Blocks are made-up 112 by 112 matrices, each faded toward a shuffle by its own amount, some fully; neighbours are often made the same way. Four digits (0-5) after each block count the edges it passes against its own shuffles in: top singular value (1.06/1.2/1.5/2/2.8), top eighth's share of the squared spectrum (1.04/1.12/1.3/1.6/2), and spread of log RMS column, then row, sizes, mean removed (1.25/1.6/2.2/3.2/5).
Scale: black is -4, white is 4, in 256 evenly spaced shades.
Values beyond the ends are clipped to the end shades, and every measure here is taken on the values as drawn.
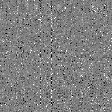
4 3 2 1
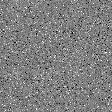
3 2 0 0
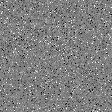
2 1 0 0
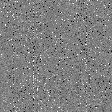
3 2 1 0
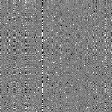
5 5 3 2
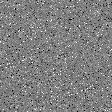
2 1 0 0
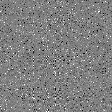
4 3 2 1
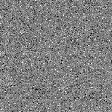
3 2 1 1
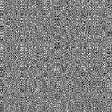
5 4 3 3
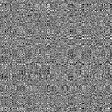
5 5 3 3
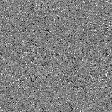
3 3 1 1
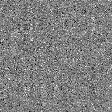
3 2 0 1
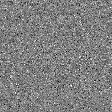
3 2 1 1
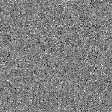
3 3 1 1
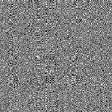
4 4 3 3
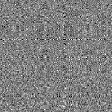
4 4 2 3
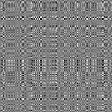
5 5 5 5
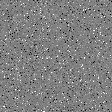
3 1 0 0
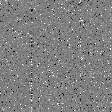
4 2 1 0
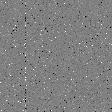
3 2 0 0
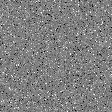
0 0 0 0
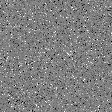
0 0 0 0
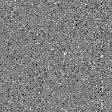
1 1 1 0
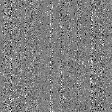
2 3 4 0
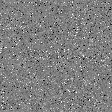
0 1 0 1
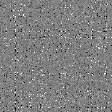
2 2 2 2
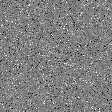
0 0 0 0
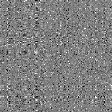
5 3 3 2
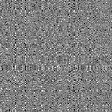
5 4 3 2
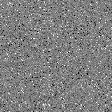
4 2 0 1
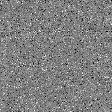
3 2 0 1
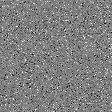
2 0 0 0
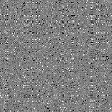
5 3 2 2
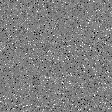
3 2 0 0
